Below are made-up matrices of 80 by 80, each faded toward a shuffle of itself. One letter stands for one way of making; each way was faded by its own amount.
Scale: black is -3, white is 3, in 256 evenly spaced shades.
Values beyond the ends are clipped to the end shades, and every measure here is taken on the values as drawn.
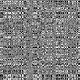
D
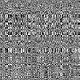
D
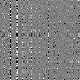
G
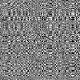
D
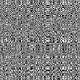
D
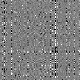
G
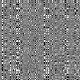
G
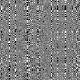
G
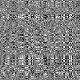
D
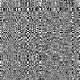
D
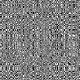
D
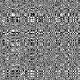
D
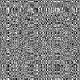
D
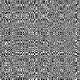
D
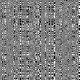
G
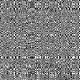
D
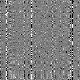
G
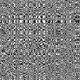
D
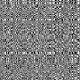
D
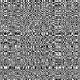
D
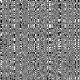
G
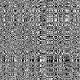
D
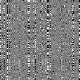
G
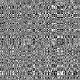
D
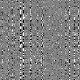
G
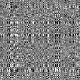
D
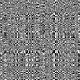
D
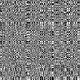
D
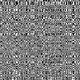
D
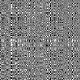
G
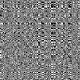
D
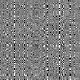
G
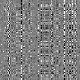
G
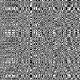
D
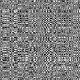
D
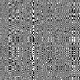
G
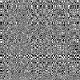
D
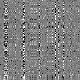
G
